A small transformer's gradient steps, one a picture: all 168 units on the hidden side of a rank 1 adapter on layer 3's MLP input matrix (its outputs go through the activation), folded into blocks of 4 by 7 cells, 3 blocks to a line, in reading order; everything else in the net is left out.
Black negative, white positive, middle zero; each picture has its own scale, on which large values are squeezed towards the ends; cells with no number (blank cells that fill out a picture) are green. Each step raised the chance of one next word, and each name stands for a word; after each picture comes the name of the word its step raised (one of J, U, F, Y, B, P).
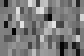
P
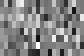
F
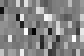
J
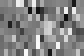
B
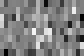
J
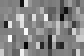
J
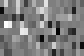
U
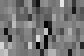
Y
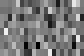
Y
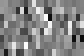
U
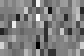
B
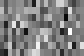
P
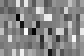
J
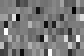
Y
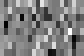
Y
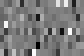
F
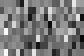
Y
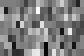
P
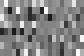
B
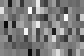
F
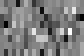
J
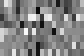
F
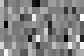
Y
